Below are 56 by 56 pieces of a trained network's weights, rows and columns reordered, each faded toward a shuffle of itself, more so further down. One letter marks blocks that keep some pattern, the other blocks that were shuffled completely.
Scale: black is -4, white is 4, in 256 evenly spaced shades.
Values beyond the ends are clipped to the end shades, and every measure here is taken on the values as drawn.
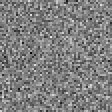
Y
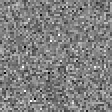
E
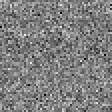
E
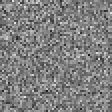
Y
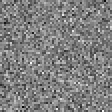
Y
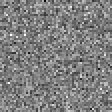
Y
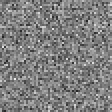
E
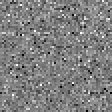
E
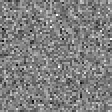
Y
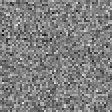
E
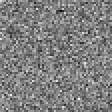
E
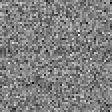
E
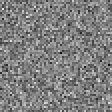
Y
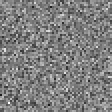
E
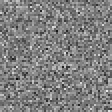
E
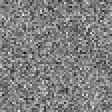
E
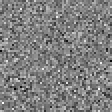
Y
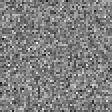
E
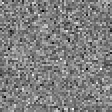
Y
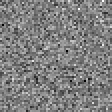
E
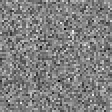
Y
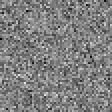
Y
